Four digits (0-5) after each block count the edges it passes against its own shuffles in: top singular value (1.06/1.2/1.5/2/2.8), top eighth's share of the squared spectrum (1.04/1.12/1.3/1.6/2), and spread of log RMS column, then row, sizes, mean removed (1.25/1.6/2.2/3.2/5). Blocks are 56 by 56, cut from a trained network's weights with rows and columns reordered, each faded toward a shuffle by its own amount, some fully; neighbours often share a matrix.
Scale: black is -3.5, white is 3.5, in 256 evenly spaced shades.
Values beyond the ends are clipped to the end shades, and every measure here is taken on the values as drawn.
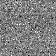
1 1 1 0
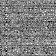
3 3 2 0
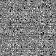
2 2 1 0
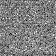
1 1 0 0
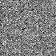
0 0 0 0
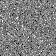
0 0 0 0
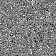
0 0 0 0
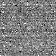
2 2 2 0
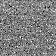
1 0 0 0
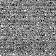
3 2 2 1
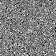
0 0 0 0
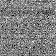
2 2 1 0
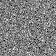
0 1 0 0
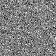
2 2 1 0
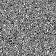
0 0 0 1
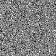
2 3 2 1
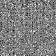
2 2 0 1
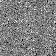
0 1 0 0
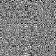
3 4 2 2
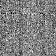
2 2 0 1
